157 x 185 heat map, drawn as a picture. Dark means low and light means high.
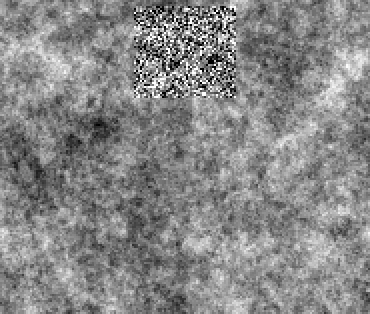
There are no regular stripes. An odd patch, rougher than its surroundings, sits in the top middle. There is no overall slope. The field is mottled with small blotches. On average the colour sits 50% of the way up the scale.
